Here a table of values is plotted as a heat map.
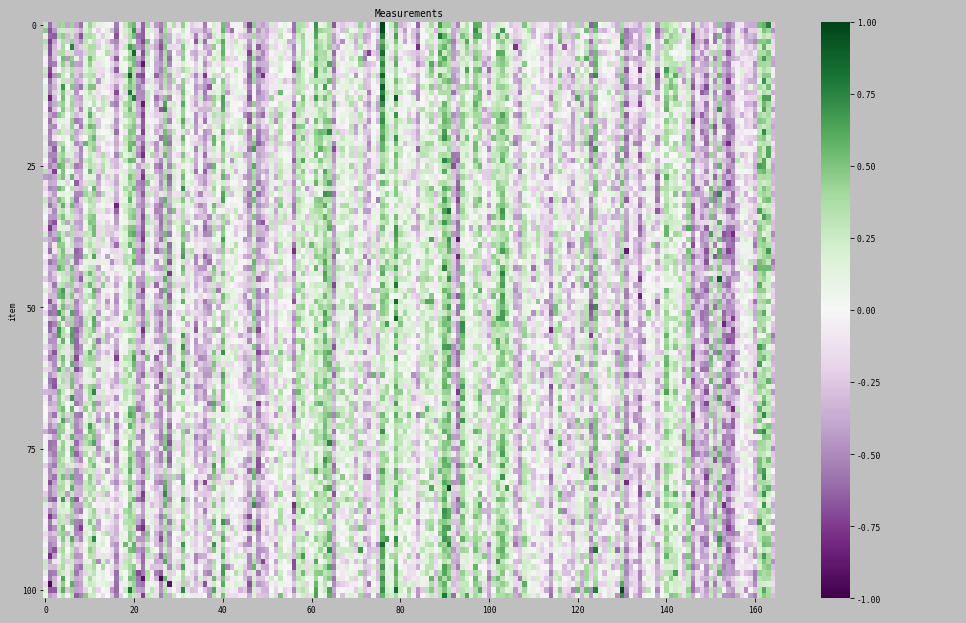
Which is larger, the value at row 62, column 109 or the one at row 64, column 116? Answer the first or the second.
the second
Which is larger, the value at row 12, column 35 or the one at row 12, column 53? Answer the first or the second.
the second
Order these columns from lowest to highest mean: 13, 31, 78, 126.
126, 78, 13, 31
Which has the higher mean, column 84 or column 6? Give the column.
6
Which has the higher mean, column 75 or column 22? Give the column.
75
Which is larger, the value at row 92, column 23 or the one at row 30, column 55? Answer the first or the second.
the first
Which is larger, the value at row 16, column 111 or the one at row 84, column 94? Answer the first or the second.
the second
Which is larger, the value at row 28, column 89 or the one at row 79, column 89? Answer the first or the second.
the second
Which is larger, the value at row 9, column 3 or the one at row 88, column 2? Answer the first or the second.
the first
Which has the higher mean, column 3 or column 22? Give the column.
3
